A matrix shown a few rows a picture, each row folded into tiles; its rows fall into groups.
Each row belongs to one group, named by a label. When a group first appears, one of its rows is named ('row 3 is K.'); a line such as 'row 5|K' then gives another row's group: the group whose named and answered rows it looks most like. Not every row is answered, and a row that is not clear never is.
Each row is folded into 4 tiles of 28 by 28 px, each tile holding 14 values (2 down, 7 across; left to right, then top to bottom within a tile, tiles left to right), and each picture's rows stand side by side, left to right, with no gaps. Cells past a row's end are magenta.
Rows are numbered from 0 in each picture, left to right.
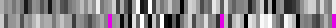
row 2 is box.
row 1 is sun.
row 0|box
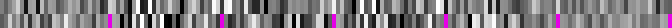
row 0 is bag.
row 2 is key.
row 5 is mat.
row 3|sun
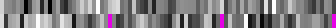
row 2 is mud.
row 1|key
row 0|box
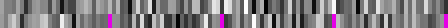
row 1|sun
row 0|box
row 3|mat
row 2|key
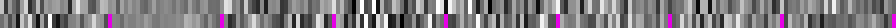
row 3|sun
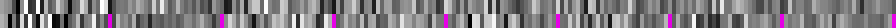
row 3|bag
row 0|sun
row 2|mat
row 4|box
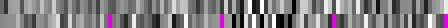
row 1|mud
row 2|sun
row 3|key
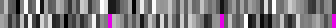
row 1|mat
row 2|mud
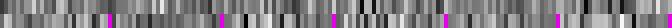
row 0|mat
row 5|box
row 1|mud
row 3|bag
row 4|box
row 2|box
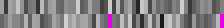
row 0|bag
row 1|bag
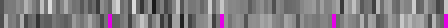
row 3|bag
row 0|mud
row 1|key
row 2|box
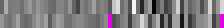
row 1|key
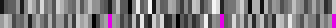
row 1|sun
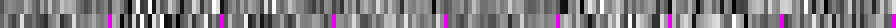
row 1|sun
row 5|mat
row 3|mat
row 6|box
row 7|key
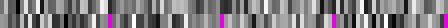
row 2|mat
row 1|mud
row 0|sun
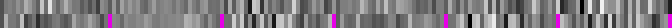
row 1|bag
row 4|box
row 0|mud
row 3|mud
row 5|mat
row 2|bag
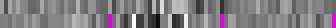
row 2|mat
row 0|bag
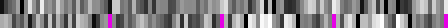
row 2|box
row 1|key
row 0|mat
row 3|box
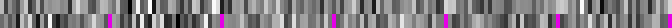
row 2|mat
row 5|key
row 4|key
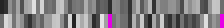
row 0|mat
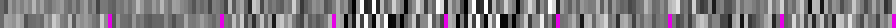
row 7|bag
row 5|box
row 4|sun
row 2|bag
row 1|mud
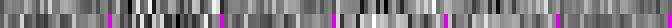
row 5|mud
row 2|mud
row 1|sun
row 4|box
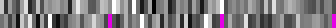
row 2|mud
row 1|key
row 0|sun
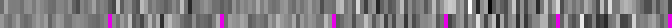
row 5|mud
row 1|bag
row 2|mat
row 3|key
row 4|key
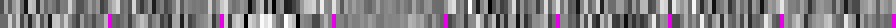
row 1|key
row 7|box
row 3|bag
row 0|bag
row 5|sun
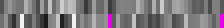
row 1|mud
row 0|mud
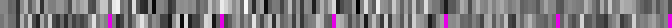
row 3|mat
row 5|mud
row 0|sun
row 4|mat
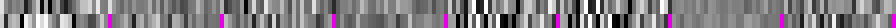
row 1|box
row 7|sun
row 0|box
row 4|sun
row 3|mud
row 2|mat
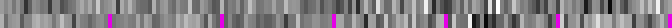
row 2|mud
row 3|mat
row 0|box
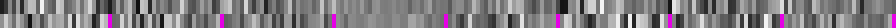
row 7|bag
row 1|bag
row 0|mat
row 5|mat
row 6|key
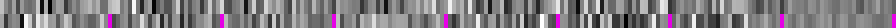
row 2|mat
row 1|key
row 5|sun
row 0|box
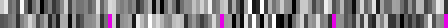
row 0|key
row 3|sun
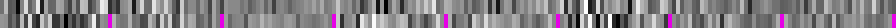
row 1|mat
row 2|box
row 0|sun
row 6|bag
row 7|mat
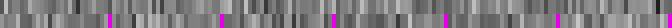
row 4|mud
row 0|bag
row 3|mud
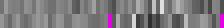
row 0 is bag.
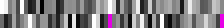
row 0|key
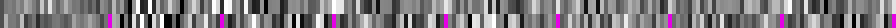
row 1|sun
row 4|box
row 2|key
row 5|bag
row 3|key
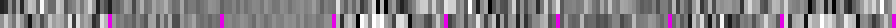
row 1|mat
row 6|sun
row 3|box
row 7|box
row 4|key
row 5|mud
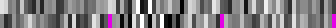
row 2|mat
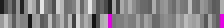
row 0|mat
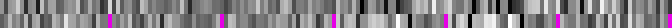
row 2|mat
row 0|bag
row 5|mat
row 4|box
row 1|bag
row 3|box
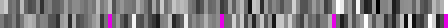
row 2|bag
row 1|mud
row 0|key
